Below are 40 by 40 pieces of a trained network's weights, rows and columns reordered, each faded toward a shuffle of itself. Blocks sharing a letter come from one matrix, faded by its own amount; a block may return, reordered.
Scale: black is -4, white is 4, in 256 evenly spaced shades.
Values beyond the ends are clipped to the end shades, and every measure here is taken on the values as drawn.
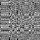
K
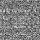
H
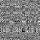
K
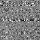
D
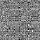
K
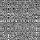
K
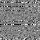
D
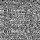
H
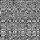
K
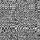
K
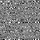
D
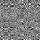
D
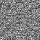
H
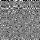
D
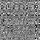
K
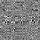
D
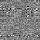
D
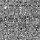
K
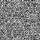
H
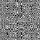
K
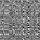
K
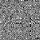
D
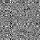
D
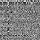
K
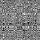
K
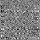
D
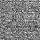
H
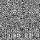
H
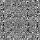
K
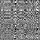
K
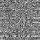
H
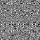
D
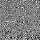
D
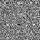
H
